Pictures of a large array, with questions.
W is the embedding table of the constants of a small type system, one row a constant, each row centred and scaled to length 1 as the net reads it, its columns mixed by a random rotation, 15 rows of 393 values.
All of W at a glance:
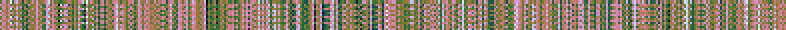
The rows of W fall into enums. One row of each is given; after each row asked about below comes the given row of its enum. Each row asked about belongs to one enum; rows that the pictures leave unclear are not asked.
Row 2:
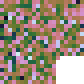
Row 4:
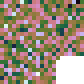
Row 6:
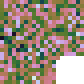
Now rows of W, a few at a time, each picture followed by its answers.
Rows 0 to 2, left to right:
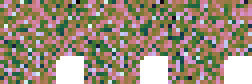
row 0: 4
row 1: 4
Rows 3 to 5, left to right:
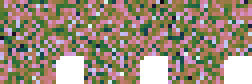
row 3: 6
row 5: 2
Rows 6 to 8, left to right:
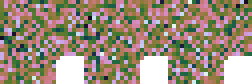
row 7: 2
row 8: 4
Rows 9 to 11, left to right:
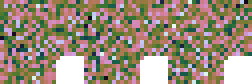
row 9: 6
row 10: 2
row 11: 4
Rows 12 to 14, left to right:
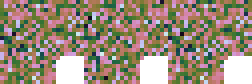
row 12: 6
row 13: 2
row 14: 6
